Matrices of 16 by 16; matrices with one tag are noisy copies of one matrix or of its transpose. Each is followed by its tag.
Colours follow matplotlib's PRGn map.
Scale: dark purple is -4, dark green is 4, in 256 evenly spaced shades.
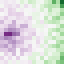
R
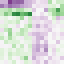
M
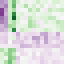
M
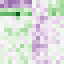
M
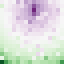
R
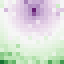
R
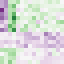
M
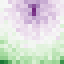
R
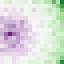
R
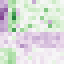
M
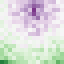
R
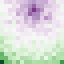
R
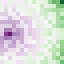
R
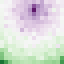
R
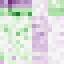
M
